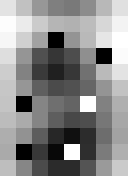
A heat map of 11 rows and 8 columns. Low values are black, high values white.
Lone odd cells: 6, 2 higher and 4 lower than their neighbours. Roughest part: bottom middle. Calmest part: centre.
